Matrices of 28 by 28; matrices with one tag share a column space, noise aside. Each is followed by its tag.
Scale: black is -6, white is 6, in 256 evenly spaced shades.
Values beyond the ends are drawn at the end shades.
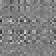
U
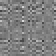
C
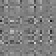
U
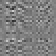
C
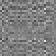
C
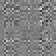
C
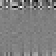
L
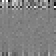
L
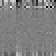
L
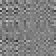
C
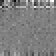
L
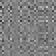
C
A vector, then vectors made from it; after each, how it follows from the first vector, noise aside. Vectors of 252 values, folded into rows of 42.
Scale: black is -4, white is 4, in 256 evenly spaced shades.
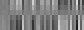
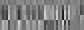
wrapped around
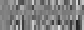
sign-scrambled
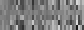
sign-scrambled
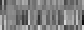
wrapped around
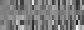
sign-scrambled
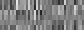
wrapped around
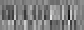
wrapped around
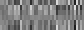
wrapped around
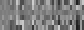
sign-scrambled
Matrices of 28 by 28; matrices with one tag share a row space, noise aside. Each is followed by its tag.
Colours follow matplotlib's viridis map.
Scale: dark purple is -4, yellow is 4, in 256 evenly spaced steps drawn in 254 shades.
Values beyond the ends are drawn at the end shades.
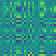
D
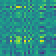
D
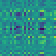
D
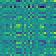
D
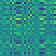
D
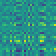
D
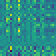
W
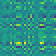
D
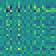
W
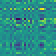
D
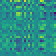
D
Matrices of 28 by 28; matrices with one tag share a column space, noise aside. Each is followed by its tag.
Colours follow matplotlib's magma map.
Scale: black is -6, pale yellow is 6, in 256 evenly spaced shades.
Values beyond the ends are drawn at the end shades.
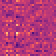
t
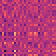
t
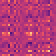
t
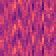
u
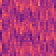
u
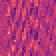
u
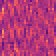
u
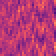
u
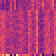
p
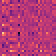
t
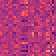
t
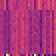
p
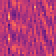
u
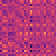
t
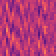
u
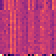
p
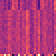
p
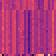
p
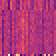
p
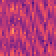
u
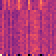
p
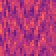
u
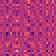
t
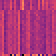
p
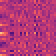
t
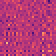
t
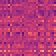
t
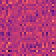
t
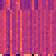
p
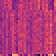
p
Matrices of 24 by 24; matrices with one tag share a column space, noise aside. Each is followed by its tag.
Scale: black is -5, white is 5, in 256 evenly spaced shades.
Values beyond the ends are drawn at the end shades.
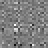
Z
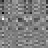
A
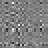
Z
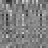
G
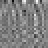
G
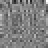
G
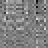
A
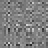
Z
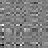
Z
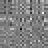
A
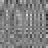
G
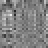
G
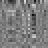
G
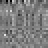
G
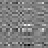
Z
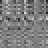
A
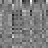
G
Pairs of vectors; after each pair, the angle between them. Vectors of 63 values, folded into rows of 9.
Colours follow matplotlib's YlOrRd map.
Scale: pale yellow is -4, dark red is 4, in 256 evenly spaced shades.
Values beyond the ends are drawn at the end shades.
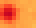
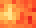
nearly opposite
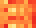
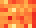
nearly parallel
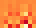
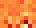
nearly parallel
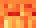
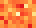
partly opposed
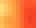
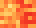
partly aligned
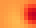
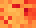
partly aligned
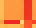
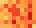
partly aligned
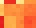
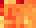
nearly opposite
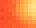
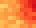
nearly opposite
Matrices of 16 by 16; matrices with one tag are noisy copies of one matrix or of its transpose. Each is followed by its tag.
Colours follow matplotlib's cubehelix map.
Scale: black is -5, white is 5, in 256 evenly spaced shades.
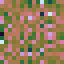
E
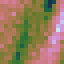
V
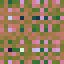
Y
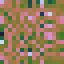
E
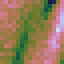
V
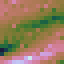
V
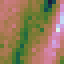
V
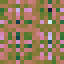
Y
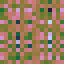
Y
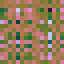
Y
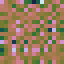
E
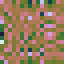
E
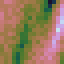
V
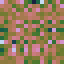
E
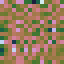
E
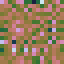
E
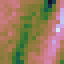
V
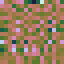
E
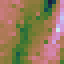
V
